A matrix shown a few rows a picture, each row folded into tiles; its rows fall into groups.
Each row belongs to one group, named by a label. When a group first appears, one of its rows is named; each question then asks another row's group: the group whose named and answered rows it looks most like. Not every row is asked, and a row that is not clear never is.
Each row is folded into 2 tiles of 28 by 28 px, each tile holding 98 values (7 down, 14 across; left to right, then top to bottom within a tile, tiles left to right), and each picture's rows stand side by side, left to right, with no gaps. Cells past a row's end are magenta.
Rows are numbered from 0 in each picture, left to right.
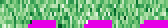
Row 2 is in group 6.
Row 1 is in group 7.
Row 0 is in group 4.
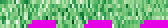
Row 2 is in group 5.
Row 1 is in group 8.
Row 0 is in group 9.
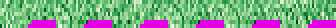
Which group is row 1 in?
4
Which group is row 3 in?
4
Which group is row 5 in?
8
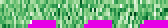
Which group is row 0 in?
7
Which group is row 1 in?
6
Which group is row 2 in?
8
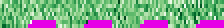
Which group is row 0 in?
7
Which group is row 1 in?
4
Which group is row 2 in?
6
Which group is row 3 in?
8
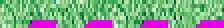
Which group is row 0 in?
4
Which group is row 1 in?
8
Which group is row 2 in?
4
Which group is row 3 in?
6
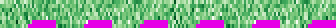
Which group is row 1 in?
7
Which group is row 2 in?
9
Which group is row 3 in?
6
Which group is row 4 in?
7
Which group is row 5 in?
9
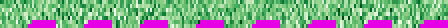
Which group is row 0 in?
9
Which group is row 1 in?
6
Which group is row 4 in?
8
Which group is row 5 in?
9
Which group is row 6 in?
6
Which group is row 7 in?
9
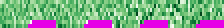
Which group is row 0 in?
7
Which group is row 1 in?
7
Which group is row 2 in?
5
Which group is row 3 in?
4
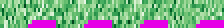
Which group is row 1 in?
8
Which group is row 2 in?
8
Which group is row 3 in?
6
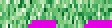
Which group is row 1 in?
8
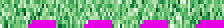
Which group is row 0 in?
5
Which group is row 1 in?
7
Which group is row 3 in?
4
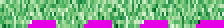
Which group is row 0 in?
7
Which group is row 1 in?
9
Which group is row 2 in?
7
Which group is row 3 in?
4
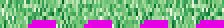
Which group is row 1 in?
6
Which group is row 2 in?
5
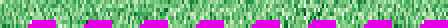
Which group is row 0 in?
7
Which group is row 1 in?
4
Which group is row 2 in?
8
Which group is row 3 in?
9
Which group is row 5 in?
5
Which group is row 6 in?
9
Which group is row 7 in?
7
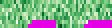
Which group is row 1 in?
7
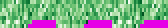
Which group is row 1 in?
4
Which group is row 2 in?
9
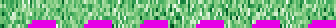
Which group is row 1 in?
6
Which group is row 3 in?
7
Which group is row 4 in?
6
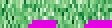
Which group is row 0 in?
6
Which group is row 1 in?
8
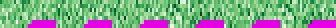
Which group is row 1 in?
6
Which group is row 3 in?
4
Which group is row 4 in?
5
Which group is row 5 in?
4
